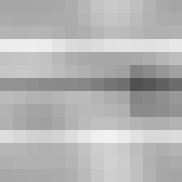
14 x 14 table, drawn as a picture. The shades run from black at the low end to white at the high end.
In the middle right lies a patch that is lower than the rest. The ninth with the highest average is the bottom middle. The middle right is the ninth with the lowest average. Overall the values sit about 70% of the way up the scale. Rows 4, 7 and 11 stand out from the rest. No overall slope runs across the table.
